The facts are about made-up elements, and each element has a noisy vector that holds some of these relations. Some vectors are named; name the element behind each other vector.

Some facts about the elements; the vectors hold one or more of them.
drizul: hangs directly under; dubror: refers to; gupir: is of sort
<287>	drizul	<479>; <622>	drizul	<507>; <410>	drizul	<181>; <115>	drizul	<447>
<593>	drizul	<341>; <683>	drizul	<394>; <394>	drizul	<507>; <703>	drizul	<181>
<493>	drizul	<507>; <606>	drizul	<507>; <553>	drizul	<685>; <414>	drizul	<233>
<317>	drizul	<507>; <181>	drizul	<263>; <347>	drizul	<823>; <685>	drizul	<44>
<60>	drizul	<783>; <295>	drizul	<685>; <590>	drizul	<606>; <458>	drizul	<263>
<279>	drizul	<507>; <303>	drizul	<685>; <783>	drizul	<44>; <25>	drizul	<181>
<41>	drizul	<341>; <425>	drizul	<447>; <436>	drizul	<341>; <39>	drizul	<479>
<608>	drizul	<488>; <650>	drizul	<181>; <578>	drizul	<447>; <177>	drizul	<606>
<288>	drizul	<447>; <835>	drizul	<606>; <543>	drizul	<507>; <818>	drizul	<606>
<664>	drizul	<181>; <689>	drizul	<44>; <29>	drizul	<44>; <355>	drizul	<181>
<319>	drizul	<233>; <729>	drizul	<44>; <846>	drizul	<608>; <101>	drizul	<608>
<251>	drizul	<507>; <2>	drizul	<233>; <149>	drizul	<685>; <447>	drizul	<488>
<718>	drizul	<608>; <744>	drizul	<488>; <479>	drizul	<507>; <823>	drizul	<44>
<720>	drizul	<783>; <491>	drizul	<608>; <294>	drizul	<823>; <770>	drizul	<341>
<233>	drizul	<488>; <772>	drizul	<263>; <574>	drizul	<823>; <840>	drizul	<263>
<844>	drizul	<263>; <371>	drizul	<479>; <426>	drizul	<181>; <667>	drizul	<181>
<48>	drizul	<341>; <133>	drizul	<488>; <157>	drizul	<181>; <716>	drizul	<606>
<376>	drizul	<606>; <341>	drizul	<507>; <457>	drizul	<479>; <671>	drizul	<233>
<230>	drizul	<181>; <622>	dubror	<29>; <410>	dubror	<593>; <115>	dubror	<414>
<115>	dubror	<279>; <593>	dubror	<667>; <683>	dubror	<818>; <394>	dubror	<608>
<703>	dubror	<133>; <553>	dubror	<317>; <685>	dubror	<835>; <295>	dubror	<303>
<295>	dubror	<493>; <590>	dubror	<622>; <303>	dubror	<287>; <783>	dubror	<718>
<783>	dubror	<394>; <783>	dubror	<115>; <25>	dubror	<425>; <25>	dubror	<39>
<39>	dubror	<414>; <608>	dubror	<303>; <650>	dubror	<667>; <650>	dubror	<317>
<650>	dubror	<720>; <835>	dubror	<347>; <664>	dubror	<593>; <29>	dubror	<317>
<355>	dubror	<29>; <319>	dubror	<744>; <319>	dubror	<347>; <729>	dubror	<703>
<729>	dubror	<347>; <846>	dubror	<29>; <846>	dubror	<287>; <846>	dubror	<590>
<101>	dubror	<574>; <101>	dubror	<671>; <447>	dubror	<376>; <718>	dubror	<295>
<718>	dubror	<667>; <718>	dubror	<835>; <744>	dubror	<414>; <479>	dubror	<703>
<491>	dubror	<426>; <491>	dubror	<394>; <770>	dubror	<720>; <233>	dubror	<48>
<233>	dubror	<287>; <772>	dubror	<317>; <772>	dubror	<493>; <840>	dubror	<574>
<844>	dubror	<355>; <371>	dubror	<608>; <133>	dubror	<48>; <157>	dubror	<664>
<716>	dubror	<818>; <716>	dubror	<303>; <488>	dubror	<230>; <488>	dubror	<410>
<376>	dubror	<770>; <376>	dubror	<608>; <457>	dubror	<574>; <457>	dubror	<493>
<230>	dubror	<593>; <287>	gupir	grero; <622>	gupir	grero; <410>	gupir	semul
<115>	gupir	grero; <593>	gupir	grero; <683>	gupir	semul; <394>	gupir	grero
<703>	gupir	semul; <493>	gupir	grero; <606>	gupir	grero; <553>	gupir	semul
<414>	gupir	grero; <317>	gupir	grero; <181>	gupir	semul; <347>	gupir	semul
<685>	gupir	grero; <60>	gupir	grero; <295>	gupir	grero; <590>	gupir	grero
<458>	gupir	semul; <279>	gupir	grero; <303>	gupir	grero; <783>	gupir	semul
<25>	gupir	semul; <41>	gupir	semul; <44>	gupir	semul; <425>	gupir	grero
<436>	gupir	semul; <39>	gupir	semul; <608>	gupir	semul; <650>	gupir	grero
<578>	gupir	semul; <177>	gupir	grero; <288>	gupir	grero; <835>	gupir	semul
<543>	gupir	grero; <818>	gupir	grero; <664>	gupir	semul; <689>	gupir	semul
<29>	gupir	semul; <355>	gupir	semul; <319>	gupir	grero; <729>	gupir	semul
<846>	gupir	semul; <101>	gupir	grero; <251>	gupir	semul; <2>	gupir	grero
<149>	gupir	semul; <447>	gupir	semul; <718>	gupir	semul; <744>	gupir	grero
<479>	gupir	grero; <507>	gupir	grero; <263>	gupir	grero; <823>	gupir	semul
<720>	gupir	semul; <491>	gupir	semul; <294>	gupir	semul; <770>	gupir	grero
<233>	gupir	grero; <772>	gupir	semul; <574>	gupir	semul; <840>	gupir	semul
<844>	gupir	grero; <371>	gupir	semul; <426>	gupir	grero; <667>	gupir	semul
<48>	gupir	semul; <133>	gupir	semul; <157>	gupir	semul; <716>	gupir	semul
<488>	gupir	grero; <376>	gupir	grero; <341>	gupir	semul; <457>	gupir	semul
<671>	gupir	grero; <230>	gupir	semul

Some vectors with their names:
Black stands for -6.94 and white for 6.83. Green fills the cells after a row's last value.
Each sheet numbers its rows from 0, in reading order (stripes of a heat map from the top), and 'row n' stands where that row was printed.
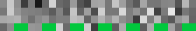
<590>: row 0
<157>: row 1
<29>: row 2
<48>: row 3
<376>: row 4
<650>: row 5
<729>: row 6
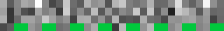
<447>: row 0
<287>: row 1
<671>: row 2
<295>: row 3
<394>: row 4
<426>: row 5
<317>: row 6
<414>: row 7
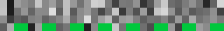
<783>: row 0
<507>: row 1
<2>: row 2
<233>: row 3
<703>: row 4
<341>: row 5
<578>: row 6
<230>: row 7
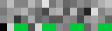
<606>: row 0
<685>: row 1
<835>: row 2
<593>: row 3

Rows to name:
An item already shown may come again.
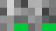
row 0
<818>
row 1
<115>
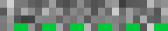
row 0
<279>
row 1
<251>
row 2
<458>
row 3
<458>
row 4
<716>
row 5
<263>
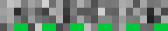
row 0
<319>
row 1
<685>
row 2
<447>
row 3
<720>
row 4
<60>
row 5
<608>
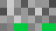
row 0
<622>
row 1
<295>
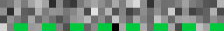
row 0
<347>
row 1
<303>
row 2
<457>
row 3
<770>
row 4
<488>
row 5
<553>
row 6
<133>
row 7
<667>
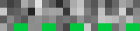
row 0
<25>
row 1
<493>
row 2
<341>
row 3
<29>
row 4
<844>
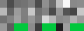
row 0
<683>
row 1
<846>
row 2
<479>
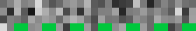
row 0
<347>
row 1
<317>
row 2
<133>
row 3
<371>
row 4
<181>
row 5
<772>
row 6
<101>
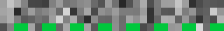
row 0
<319>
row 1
<840>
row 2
<650>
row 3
<39>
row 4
<772>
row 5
<447>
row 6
<303>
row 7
<574>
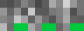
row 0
<355>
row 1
<25>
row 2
<744>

